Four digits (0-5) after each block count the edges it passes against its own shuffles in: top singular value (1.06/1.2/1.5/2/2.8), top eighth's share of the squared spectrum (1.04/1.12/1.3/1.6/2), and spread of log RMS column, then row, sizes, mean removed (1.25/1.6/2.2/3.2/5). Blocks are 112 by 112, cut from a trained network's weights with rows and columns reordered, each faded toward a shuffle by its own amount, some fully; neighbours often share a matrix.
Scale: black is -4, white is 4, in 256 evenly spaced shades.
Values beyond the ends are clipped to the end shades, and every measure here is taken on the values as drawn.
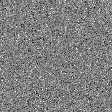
2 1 1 0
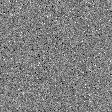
0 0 0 0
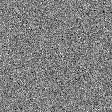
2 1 0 0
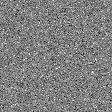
1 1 0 0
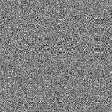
4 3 1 2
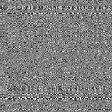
5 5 1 4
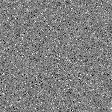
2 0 0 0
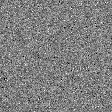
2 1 0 0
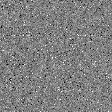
2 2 1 2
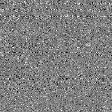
4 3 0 3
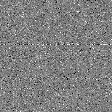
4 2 0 2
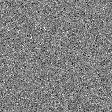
1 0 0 0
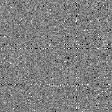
4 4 2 2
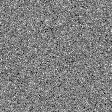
1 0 0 0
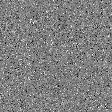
2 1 0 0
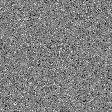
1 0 0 0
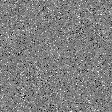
0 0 0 0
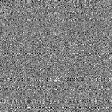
4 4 1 3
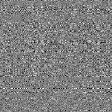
4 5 1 4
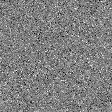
0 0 0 0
